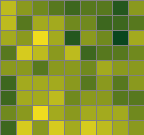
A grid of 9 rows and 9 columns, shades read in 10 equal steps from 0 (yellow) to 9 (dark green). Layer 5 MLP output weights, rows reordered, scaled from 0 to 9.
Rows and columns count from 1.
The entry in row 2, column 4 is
3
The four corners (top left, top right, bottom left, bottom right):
2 4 7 4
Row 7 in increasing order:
2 3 3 4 4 5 6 6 7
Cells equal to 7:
7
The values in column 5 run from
2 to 8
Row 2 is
2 6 3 3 5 5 7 7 6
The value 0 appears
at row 3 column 3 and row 8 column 3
